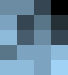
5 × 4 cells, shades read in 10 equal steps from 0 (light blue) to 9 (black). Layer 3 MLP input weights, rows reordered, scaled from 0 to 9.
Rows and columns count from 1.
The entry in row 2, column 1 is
2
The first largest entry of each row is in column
4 4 4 1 3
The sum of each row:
21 19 15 9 4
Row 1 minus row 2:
1 -3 2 2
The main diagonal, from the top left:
3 6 3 1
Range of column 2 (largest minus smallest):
5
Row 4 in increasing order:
1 2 2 4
